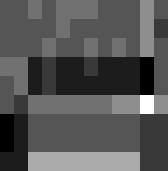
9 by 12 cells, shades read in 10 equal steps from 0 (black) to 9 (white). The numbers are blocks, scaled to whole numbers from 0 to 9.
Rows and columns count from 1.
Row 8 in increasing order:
0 1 2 2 3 3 3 3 3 3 3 3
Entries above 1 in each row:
12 12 12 5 4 12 10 10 10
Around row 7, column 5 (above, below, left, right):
4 3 3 3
